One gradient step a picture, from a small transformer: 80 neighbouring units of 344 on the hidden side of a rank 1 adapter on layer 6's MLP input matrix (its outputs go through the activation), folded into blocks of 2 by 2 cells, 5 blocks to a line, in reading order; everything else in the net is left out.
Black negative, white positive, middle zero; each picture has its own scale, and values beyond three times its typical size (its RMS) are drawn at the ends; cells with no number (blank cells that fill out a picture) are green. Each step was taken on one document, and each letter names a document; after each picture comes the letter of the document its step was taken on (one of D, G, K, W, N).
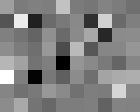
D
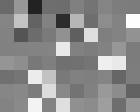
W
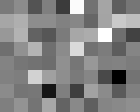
D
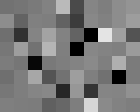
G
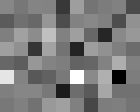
G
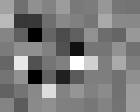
D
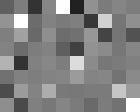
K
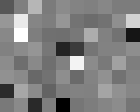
W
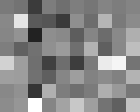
W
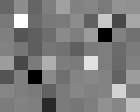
K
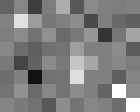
K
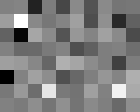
D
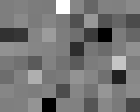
G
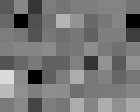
W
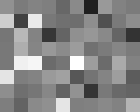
D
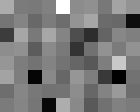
G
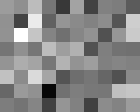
D
